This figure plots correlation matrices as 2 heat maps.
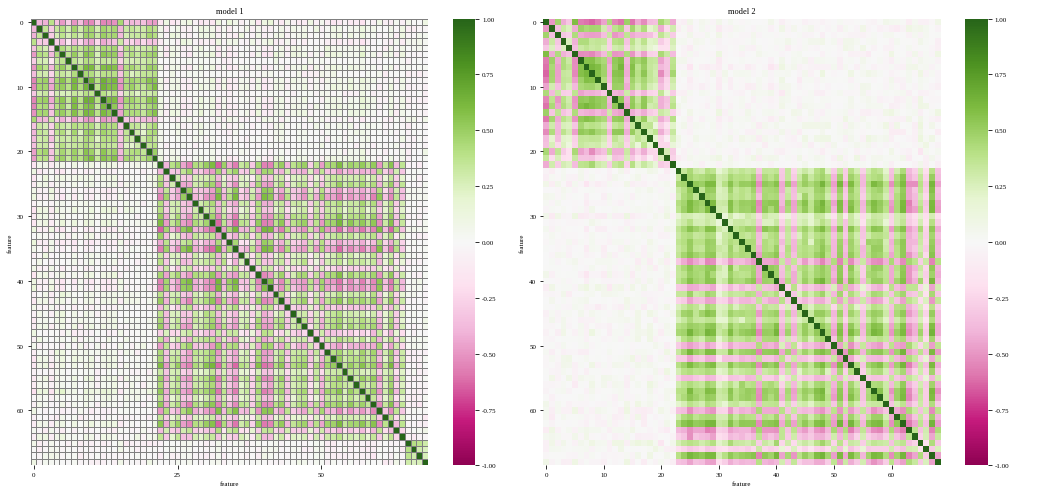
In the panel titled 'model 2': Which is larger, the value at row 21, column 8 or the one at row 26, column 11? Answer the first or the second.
the second
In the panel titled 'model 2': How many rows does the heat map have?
69
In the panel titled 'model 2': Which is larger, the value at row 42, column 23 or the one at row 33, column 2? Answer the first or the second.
the first
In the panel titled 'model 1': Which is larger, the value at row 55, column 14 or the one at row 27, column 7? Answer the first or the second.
the first
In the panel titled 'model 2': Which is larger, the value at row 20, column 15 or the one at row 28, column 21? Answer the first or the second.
the second
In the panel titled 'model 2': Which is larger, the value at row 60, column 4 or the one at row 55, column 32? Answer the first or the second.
the first
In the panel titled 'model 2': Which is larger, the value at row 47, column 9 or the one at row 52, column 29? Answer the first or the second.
the first
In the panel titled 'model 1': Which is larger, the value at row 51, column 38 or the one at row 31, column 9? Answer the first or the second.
the second
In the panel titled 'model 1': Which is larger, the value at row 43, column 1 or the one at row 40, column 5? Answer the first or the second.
the first
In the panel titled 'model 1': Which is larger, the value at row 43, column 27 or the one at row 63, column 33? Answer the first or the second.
the second
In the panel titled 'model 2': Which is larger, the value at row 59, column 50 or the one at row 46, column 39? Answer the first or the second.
the second
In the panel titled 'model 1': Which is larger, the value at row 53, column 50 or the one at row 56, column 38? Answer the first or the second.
the second
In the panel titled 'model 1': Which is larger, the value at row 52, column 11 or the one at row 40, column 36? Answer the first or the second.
the first
